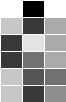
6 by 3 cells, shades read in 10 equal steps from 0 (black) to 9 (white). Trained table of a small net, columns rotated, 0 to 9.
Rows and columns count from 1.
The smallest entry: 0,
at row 1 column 2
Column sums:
34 19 36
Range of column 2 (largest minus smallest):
8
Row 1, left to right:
9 0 9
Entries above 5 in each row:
2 2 2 1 1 1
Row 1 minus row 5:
2 -3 5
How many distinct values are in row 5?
3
